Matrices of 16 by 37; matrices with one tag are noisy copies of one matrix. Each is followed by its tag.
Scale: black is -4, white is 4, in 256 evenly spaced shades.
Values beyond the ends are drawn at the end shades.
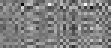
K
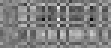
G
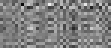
K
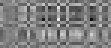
G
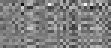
K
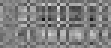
G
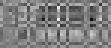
G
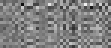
K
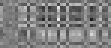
G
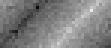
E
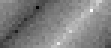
E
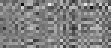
K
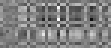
G
